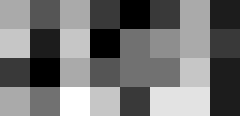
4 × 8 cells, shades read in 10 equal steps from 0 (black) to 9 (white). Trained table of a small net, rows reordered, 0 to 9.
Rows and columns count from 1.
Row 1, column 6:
2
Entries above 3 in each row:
3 5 4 6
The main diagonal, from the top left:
6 1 6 7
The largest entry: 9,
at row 4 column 3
